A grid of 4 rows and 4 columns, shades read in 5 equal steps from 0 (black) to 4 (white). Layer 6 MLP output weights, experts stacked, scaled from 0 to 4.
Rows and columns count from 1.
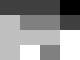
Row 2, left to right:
3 2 2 1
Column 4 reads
0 1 4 4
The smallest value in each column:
1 1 1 0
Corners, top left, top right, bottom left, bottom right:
1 0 3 4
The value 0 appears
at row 1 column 4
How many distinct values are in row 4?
3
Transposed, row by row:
1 3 3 3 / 1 2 3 4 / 1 2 3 2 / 0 1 4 4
